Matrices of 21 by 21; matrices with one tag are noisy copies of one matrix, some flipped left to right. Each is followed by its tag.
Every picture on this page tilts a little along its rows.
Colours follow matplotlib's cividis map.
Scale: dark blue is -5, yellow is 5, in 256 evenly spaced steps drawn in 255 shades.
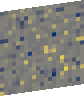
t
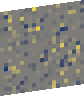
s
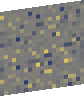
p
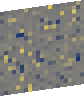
s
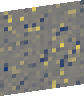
s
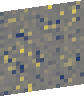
s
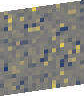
s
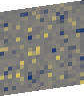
t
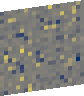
s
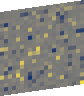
t
